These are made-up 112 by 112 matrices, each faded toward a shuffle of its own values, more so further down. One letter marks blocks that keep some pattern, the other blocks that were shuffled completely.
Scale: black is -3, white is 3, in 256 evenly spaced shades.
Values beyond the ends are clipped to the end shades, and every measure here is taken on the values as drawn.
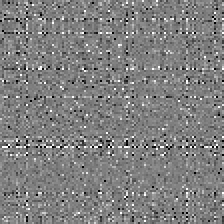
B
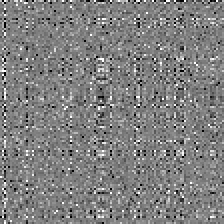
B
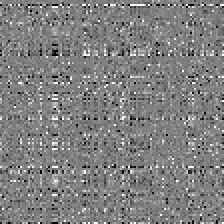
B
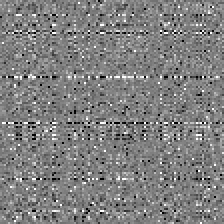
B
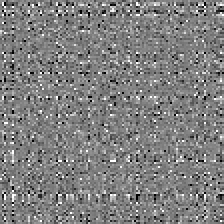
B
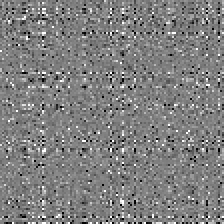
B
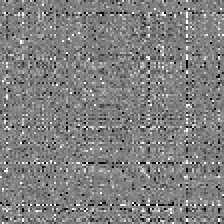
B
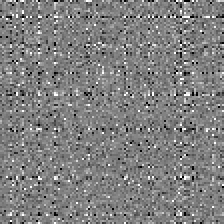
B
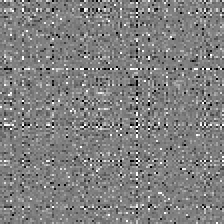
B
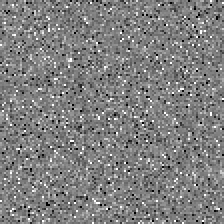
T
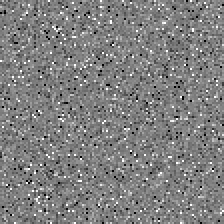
T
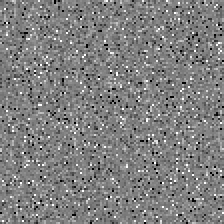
T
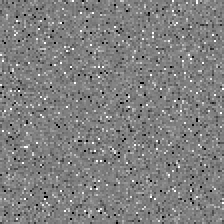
T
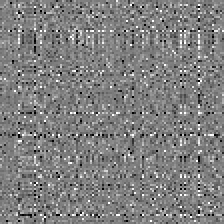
B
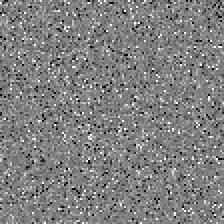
T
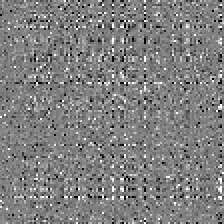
B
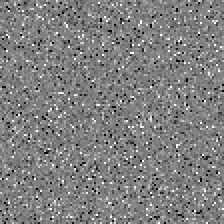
T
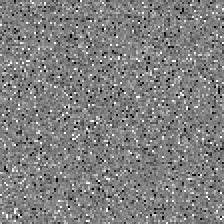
T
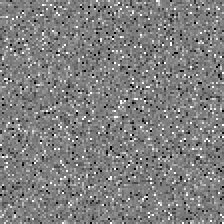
T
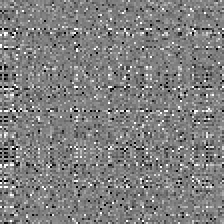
B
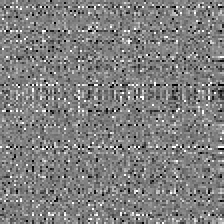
B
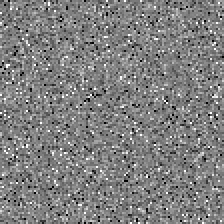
T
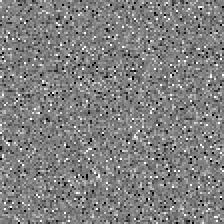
T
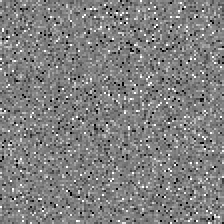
T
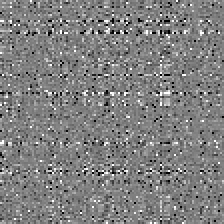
B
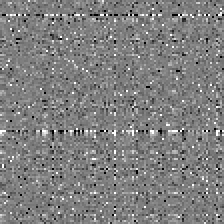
B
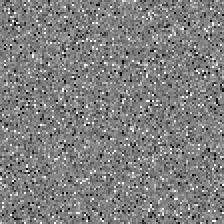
T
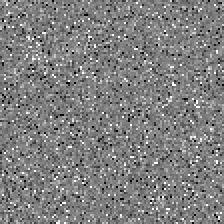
T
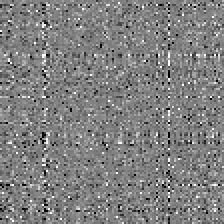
B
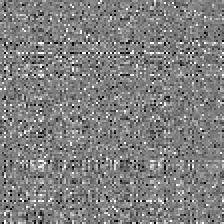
B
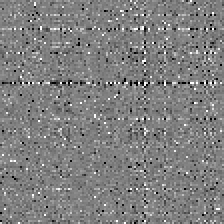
B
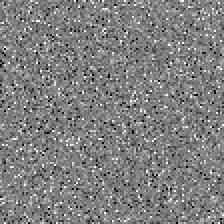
T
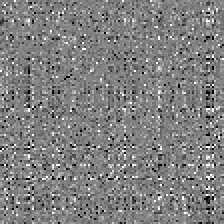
B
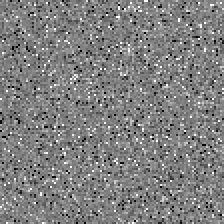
T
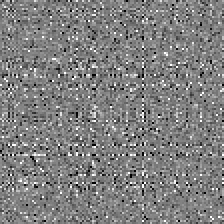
B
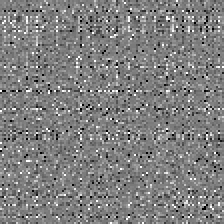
B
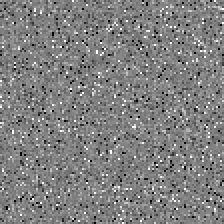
T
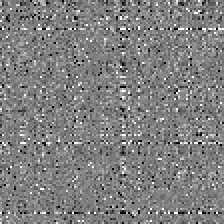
B
